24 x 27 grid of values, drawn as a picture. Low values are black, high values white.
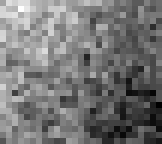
Odd rows or columns: none. Slope: up to the top left. Stripes: none. Ninth with the highest average: top left. Ninth with the lowest average: bottom right.
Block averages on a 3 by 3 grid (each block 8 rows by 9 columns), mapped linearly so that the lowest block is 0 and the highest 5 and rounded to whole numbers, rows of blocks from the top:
542
431
320
